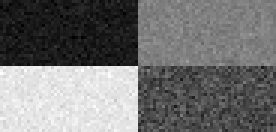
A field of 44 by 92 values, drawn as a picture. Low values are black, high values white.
It is made of 2 by 2 panels. Panel 1,1: very low, fine-grained, faint in contrast. Panel 1,2: middling, fine-grained, faint in contrast. Panel 2,1: very high, fine-grained, faint in contrast. Panel 2,2: low, fine-grained.
